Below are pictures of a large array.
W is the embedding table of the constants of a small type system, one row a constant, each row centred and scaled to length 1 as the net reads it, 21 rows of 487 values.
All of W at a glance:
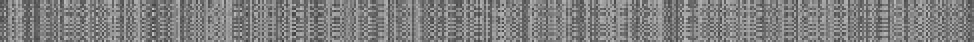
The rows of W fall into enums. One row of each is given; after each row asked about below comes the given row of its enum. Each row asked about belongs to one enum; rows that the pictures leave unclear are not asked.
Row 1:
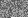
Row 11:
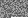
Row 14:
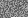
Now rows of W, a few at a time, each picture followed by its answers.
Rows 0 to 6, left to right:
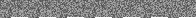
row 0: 1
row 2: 11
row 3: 1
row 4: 14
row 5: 11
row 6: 14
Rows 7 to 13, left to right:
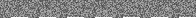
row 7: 14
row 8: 1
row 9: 11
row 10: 1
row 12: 14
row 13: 11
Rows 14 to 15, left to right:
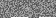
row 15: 11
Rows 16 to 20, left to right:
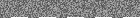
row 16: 14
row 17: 14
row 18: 11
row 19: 1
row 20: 14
